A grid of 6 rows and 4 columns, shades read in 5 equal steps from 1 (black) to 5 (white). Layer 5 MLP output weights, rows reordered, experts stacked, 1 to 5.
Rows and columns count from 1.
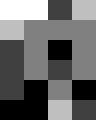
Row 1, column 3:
2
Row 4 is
2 3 2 3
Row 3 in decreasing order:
3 3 2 1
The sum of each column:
16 16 15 16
